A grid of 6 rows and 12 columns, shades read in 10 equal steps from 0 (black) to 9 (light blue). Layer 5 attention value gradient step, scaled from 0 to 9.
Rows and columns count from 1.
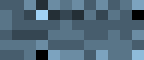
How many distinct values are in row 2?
6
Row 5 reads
5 5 5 6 4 4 4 5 5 5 5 4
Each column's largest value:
5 5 6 9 7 6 6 5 7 5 5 8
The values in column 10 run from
4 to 5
